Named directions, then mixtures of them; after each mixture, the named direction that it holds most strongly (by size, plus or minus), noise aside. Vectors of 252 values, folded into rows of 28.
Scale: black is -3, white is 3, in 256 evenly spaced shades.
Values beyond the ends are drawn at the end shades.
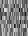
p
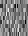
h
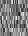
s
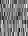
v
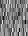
v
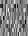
h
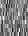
v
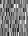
h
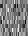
h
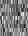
s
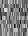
p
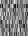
h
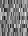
p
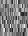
s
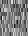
s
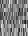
v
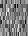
h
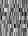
p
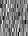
h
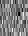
s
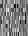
h
